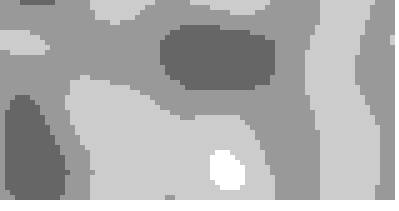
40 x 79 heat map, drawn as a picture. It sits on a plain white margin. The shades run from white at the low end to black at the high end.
Ninth with the highest average: top middle. Mirror symmetry: none. Ninth with the lowest average: bottom middle.
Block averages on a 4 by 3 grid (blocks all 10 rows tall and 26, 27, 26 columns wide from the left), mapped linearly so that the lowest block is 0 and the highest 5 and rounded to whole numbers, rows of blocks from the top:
342
352
312
402
